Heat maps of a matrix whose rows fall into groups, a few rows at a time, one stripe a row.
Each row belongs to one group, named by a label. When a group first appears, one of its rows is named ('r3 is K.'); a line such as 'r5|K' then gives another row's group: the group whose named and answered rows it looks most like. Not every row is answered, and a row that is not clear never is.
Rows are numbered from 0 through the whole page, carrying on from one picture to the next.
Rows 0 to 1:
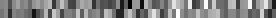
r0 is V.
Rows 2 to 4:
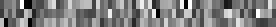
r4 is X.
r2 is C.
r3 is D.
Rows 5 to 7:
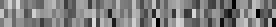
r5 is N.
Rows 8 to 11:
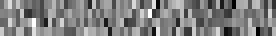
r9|C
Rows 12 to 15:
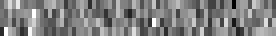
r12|N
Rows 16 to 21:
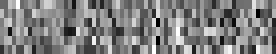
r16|N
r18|N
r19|V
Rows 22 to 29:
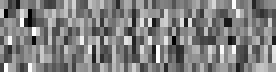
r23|X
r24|C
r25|V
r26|C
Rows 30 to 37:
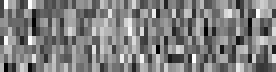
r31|D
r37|X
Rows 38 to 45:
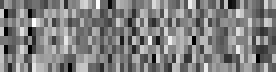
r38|C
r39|X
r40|V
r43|X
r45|V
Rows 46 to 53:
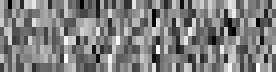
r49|C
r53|D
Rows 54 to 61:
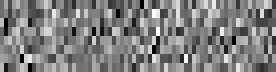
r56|X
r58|N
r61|X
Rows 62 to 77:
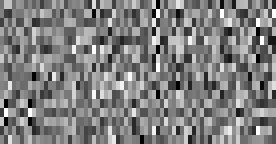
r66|V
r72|N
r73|X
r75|X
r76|D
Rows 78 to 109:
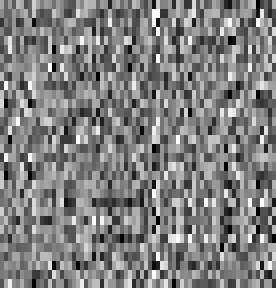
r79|V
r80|D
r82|C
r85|V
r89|X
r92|C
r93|V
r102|N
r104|V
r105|C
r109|C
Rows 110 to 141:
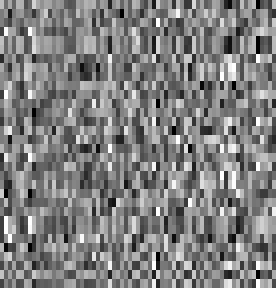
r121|N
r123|D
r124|C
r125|V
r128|D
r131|X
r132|C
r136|C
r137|X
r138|N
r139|D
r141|D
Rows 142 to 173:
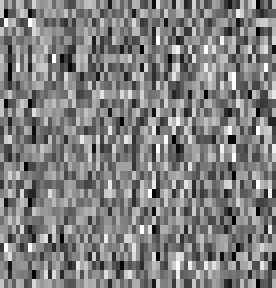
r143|X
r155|V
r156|D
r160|C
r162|D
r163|C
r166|N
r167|C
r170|N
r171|V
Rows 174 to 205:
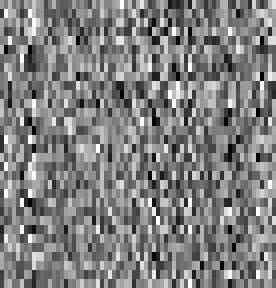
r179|X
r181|C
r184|V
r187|C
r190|C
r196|C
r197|D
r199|C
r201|N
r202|V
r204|D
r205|C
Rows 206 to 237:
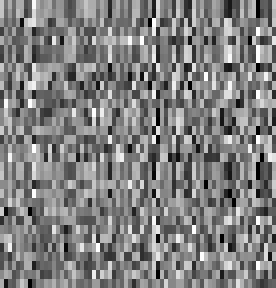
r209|D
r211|D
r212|D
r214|V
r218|N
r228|N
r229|X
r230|D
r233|C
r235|D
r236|N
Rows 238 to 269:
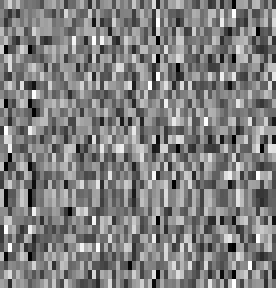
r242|N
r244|N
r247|C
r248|V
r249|X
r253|N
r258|C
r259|X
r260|X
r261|V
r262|N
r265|C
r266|X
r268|N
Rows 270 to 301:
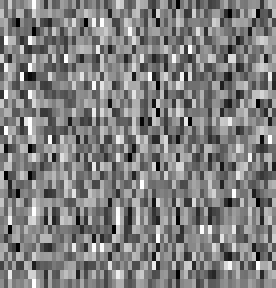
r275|C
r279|N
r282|N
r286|X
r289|X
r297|N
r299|D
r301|V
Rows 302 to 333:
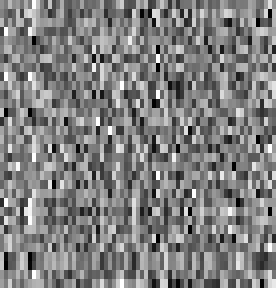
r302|V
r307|N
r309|N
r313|V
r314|X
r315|C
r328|N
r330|X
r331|X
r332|V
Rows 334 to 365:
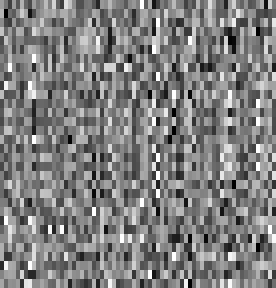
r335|X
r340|V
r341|C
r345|D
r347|D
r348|C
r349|V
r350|D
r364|C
